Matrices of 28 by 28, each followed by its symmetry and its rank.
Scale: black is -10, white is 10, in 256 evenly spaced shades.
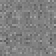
neither, rank five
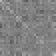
symmetric, rank five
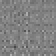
neither, rank five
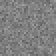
neither, full rank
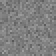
neither, full rank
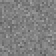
neither, full rank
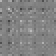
symmetric, rank three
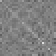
symmetric, rank five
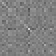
symmetric, rank five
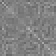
symmetric, rank five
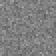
neither, full rank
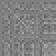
symmetric, rank three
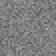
neither, full rank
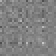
symmetric, rank three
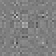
symmetric, rank three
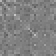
symmetric, rank five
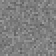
neither, full rank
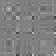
symmetric, rank three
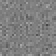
neither, rank five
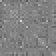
symmetric, rank five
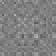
symmetric, rank three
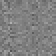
neither, rank five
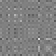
symmetric, rank three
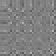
symmetric, rank three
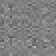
neither, rank five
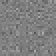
neither, rank five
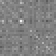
symmetric, rank five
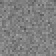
neither, full rank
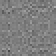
neither, rank five
